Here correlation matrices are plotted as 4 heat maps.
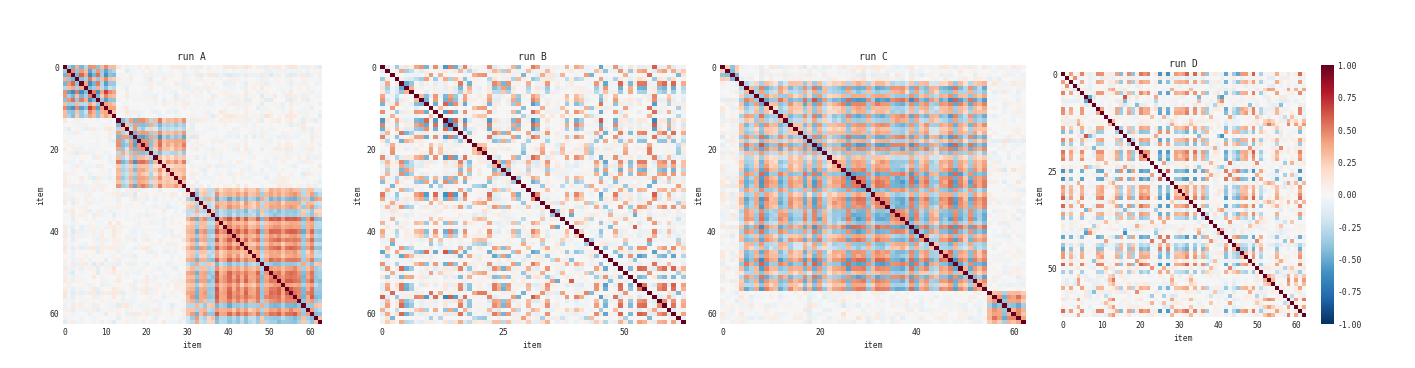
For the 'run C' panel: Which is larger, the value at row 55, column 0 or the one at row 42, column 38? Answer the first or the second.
the first
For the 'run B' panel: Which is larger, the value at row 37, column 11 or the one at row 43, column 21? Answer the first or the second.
the first
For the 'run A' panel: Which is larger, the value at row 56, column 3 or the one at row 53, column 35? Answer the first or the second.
the first
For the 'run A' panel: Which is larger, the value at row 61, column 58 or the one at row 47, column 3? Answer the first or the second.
the first
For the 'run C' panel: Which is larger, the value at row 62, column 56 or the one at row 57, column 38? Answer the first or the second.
the first
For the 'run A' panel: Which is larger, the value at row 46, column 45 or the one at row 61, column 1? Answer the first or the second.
the first
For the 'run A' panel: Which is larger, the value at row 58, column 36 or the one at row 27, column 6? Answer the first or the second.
the first
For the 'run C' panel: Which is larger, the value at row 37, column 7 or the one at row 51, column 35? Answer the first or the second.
the second
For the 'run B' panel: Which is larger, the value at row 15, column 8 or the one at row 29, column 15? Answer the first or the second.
the second
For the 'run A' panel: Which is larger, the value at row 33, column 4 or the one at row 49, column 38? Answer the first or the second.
the second
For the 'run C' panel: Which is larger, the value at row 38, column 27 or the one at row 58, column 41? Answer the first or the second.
the second
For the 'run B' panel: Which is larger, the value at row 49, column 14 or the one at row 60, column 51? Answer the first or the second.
the first
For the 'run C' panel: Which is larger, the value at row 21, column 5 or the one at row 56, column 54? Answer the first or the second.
the first
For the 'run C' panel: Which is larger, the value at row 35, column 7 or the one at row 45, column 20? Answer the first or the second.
the second
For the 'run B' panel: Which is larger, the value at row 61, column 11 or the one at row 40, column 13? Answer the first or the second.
the first
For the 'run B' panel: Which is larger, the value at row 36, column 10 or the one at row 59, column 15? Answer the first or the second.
the first
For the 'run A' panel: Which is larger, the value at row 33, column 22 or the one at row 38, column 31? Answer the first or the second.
the second
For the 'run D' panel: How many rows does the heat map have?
63
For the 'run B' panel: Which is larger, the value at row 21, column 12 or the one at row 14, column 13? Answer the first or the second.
the first
